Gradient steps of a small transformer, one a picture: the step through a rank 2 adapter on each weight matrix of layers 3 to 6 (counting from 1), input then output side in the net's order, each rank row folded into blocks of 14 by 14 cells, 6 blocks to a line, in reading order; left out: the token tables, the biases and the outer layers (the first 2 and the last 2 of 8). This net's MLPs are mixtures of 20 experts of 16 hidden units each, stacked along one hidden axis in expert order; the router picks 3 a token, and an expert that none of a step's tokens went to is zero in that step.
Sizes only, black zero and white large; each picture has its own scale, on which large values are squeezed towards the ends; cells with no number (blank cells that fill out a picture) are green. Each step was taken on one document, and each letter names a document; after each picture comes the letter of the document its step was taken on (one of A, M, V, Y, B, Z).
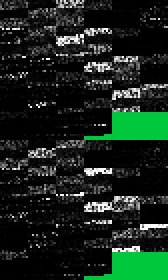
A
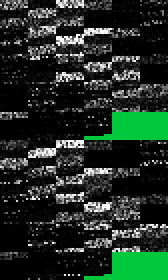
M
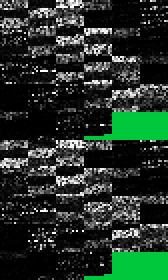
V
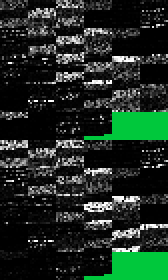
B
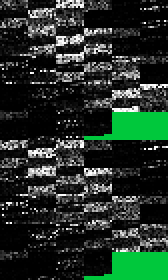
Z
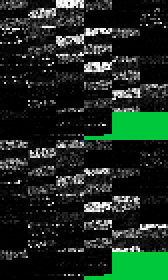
A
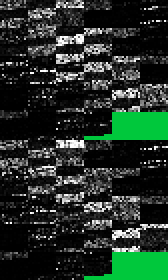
Z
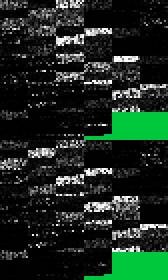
A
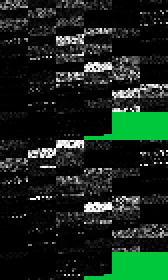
M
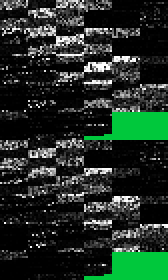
A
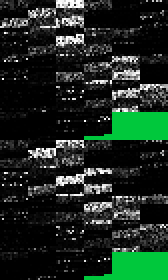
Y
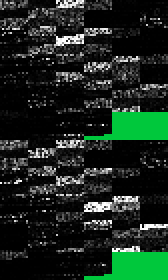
A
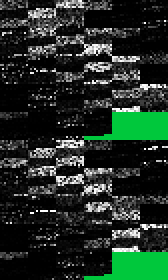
Z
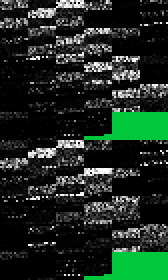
M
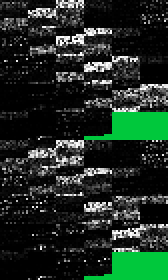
Y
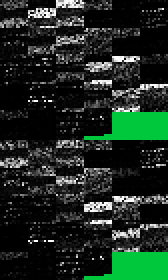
B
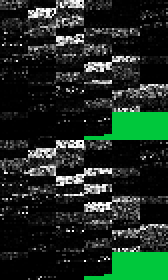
Y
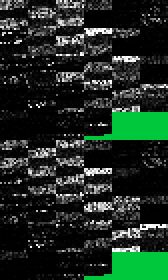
A
